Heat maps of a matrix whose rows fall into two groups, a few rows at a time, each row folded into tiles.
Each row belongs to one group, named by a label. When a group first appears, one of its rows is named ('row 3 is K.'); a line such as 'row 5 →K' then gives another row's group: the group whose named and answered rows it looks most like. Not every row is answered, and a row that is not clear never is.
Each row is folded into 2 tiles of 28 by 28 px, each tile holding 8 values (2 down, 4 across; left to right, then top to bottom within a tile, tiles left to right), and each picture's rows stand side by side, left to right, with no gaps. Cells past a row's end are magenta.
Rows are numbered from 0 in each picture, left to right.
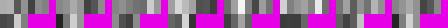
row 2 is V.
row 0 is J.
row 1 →J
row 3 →J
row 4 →J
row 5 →V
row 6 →V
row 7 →J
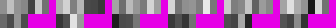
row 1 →J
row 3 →V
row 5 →J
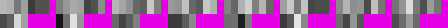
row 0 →J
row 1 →J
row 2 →V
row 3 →V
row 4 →V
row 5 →J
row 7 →J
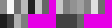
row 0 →J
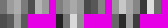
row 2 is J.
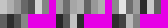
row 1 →J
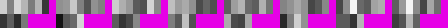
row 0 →V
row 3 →J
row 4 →V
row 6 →V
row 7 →J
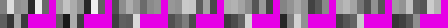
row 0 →J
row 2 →V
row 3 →J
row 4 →V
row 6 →V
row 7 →V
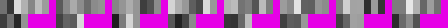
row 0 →V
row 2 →J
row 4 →V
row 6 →J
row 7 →J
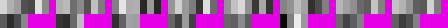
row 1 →V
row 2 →J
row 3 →J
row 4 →J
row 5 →J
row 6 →V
